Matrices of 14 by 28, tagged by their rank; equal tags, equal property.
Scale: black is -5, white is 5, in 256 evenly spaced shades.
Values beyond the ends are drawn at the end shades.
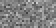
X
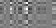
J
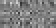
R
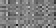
R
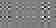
J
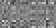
R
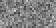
X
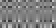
J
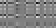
J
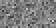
X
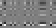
J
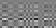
J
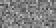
X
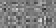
R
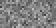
X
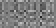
R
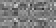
R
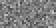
X
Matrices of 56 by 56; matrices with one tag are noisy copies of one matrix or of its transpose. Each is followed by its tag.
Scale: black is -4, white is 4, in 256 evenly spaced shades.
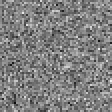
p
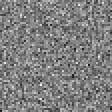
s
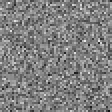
s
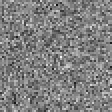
p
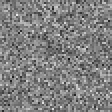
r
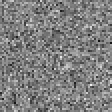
p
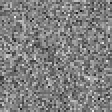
r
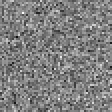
p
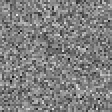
r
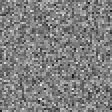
s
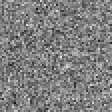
p
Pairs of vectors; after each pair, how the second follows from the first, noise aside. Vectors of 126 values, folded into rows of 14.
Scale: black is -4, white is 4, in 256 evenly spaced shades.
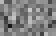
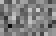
copied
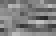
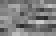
copied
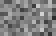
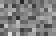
wrapped around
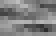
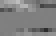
partly zeroed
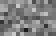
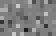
partly zeroed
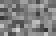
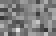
copied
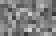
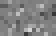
partly zeroed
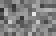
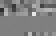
partly zeroed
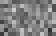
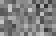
wrapped around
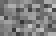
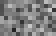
copied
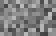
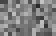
wrapped around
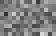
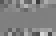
partly zeroed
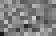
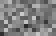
copied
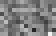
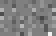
partly zeroed
